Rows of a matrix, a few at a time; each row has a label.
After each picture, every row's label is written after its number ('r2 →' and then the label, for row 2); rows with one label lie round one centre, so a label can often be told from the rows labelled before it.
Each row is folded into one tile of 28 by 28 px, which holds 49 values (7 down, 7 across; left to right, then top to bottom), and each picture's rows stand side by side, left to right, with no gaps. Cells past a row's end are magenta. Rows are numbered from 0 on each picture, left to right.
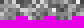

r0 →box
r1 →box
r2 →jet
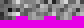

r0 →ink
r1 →jet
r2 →jet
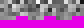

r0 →jet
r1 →jet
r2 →jet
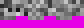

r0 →ink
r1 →box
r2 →jet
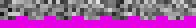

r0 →ink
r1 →jet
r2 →ink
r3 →box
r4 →ink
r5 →box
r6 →box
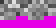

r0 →box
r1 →box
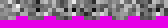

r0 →jet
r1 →ink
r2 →ink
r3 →ink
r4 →jet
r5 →ink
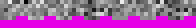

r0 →jet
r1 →box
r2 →box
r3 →ink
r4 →jet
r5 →jet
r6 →ink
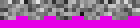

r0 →jet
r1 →jet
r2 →ink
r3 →jet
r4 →box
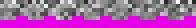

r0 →box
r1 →box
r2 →box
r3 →box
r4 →box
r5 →jet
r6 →jet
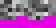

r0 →ink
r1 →ink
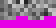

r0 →jet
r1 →box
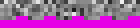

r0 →box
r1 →jet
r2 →ink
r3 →jet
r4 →jet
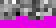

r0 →box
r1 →ink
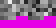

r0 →jet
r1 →ink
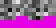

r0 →ink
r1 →ink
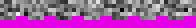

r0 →ink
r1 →box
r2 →ink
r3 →box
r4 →ink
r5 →jet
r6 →ink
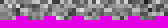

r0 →box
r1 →jet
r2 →box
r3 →box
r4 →box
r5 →ink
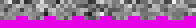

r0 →jet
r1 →box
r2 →box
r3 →ink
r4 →jet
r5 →jet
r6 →box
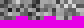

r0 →ink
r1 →ink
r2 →box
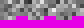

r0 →jet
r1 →box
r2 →box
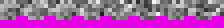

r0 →box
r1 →box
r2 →box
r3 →box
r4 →jet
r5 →ink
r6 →box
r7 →ink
